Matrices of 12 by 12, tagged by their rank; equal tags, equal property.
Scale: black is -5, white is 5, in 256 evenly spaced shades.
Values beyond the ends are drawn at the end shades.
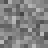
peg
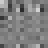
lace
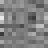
lace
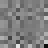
lace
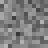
peg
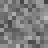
peg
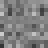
lace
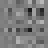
lace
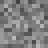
peg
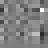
lace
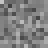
peg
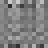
lace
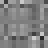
lace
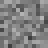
peg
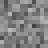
peg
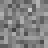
peg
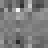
lace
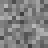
peg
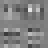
lace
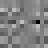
lace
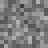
peg
